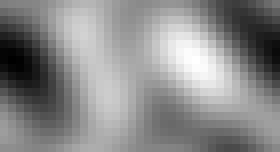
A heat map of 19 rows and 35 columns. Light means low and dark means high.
Ninth with the highest average: middle left. Lone odd cells: none. Stripes: none. Odd rows or columns: none. Slope: none.
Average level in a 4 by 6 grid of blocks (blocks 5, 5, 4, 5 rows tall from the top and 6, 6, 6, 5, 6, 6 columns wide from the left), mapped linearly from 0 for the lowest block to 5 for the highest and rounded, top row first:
312124 | 521004 | 421212 | 221332
